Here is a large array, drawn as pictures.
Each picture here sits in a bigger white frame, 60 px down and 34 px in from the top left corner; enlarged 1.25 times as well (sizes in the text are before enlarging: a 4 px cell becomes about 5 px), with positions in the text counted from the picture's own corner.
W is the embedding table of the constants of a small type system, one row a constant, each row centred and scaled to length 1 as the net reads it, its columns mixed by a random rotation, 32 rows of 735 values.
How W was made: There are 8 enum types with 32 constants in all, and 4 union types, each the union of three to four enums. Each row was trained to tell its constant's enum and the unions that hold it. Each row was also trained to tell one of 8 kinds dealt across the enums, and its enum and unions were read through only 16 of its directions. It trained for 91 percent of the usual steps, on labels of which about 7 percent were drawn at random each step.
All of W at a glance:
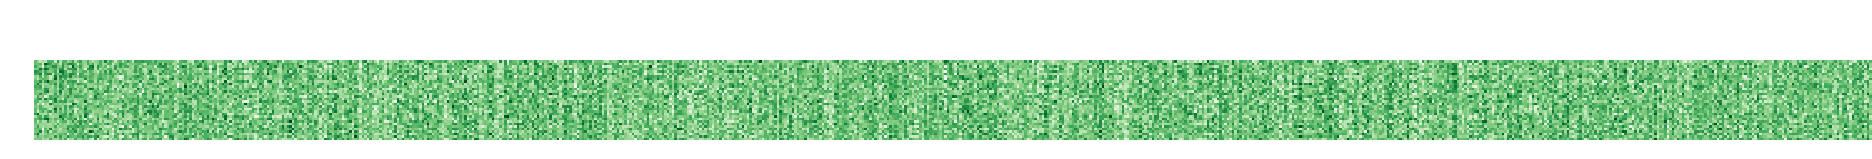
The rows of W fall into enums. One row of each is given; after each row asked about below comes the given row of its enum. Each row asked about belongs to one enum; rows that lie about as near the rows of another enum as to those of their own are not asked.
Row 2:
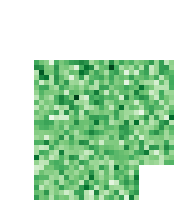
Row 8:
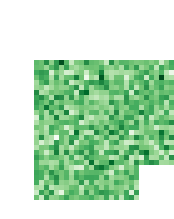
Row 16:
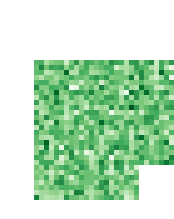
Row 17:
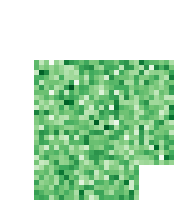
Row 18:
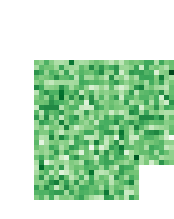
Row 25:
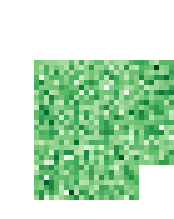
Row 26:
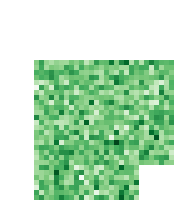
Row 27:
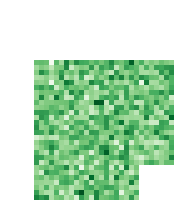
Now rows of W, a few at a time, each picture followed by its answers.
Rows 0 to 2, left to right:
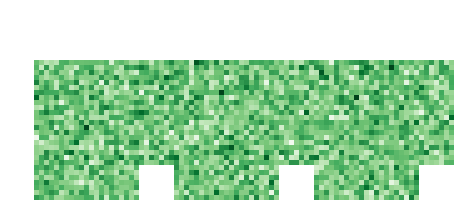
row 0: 25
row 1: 27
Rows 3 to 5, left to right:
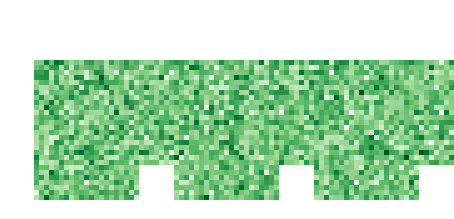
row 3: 8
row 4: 2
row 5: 27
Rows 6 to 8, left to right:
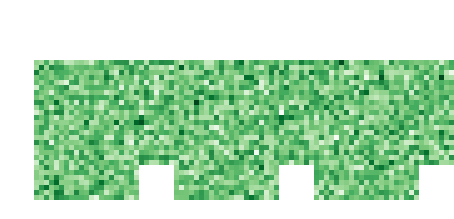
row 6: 26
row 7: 18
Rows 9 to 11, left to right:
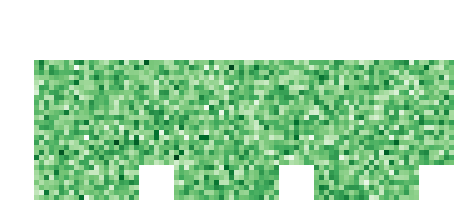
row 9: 2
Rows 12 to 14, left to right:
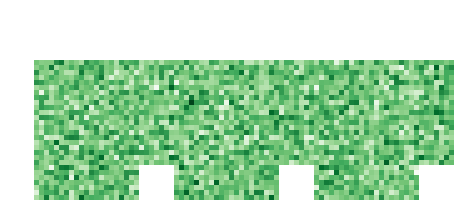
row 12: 8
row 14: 25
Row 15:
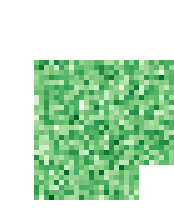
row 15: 18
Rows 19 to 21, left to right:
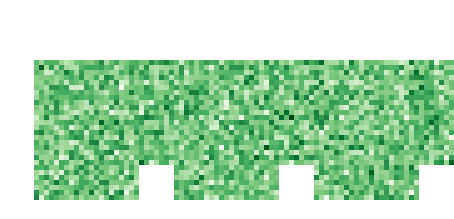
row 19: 18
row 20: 18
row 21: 16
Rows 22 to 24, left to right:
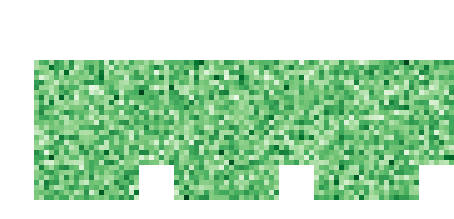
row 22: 8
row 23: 8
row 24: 26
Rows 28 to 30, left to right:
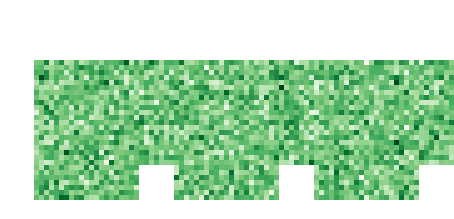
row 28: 26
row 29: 16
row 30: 26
